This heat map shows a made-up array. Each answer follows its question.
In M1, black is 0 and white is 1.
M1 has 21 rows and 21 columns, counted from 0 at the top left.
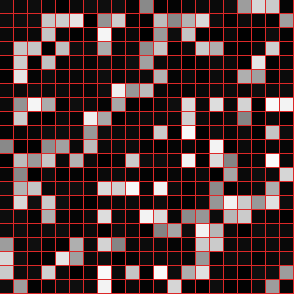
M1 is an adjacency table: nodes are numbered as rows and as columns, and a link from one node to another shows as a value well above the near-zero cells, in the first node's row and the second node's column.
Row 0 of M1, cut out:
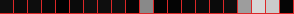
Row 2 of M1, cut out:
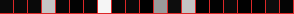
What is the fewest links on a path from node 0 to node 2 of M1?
3
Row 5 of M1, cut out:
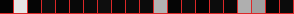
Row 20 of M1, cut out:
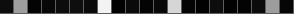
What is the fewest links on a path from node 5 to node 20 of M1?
2
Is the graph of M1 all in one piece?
yes
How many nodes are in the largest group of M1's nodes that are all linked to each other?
4
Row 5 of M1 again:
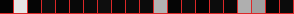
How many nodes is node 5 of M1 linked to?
4
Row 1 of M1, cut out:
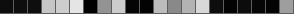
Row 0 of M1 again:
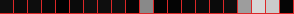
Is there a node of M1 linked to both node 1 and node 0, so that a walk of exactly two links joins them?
no
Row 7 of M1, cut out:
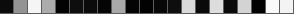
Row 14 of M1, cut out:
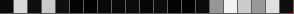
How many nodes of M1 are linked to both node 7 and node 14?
5
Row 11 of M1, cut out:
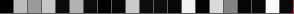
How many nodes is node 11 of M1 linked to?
9
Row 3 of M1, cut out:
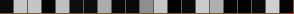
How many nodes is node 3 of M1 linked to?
9
